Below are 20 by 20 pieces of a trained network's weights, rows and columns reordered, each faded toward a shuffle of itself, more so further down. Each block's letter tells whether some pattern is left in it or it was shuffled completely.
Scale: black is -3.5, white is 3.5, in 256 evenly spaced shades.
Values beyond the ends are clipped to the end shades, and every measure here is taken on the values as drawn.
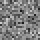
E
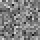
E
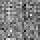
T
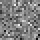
E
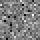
E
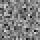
E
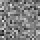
T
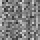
T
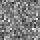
E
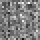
T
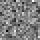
T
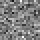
E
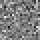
E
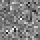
E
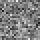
E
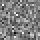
E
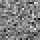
E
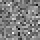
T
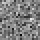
E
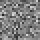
T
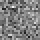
T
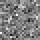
E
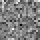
E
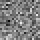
T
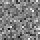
E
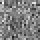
T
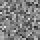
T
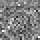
E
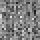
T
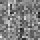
T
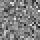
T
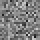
T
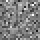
E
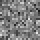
T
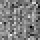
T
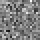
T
